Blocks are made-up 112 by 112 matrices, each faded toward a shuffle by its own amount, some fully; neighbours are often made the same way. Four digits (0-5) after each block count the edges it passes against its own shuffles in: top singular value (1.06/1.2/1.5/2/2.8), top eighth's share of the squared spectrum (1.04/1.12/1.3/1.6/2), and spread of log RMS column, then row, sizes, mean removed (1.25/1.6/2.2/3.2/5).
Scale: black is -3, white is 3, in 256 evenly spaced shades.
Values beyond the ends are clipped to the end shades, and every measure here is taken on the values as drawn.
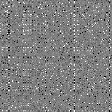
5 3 2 2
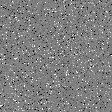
0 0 0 0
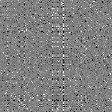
5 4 2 2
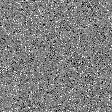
1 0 0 0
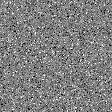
1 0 0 0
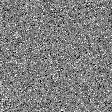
2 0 0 0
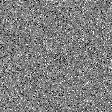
2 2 1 0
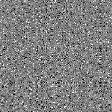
4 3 2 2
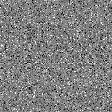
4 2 1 1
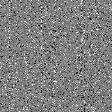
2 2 2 0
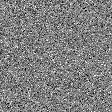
0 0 0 0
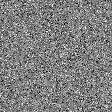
0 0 0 0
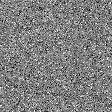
0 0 0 0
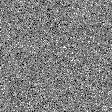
0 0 0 0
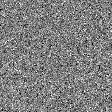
0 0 1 0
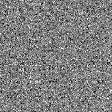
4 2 1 1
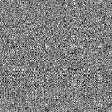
4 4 2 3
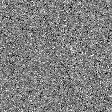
1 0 0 0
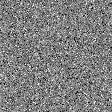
0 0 0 0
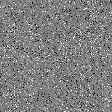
3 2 1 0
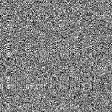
4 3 2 2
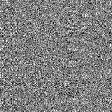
4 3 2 2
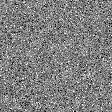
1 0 0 0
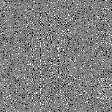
4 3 2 1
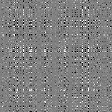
5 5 4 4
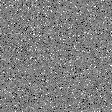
2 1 0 0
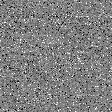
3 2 0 1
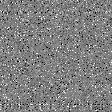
3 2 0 2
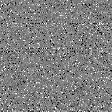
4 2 1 2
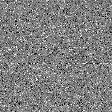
1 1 0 2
